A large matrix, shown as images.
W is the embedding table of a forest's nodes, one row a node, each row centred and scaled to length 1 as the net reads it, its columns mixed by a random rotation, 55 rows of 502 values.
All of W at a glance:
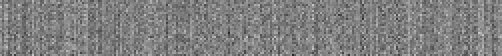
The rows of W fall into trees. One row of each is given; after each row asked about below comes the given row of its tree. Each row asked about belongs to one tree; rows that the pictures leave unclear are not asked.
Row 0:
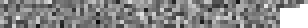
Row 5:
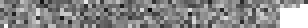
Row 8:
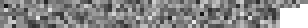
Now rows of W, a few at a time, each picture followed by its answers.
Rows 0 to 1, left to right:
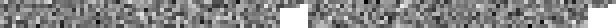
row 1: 8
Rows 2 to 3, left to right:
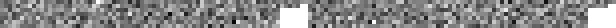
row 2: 8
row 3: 0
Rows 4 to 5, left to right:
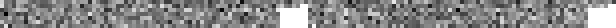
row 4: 5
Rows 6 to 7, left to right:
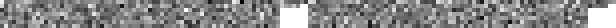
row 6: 5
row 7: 0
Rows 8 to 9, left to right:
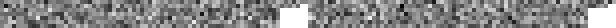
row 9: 0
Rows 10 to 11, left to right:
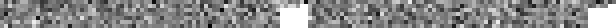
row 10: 5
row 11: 0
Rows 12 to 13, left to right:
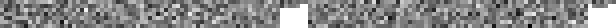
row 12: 0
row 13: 8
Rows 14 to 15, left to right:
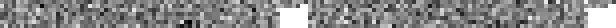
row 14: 5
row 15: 5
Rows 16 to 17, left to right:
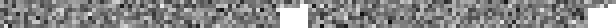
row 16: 5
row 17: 8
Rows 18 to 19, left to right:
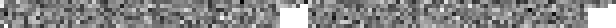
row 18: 5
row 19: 5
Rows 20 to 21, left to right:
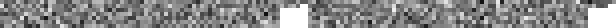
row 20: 8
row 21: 0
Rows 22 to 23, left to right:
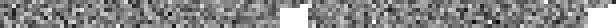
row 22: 8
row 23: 5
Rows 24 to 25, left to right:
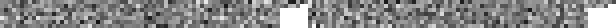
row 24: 0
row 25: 5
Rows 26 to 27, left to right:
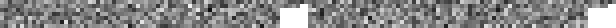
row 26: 0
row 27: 8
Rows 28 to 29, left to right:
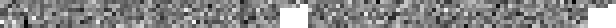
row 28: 5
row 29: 8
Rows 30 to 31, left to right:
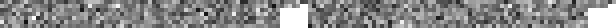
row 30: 5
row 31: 8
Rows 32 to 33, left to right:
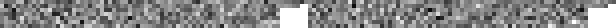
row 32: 8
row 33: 8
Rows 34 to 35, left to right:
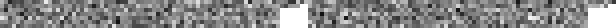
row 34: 0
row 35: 5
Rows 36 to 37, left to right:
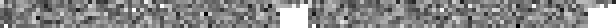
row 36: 5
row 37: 5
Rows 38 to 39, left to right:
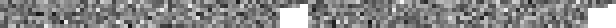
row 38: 0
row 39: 0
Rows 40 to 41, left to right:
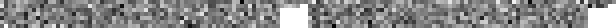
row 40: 5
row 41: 0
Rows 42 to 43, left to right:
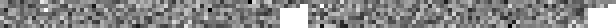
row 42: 0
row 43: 8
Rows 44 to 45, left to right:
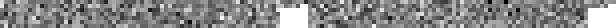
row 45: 8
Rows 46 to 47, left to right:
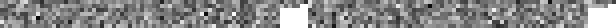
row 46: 5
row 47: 5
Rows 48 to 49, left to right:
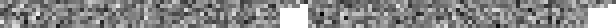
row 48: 5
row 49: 5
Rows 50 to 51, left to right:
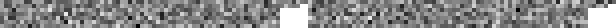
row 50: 8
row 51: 0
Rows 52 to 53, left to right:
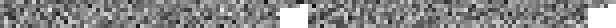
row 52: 8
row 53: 8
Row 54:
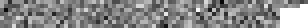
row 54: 0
